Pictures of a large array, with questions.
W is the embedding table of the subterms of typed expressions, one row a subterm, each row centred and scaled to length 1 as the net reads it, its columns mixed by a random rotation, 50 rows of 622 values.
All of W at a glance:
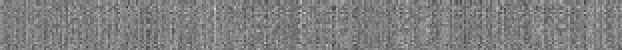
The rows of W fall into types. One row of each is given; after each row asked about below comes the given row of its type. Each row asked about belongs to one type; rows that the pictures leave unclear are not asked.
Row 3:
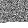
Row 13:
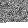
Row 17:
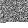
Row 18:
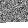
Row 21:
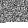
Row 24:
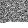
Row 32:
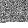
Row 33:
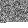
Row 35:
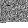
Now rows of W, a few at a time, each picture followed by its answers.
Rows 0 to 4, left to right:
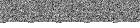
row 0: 17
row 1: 3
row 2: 17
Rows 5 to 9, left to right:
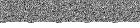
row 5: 3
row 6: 21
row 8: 24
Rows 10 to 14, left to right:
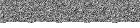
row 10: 17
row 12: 13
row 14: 17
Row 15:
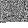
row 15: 3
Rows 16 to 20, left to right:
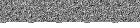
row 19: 35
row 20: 35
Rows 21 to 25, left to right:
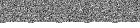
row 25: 32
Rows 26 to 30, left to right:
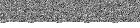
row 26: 32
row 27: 3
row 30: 35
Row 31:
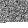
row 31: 33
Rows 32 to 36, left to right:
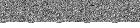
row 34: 32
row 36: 17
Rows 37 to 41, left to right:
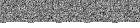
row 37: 35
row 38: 3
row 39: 21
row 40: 13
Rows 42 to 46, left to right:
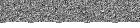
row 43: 21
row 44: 18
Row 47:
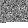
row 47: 35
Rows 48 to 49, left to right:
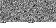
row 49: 33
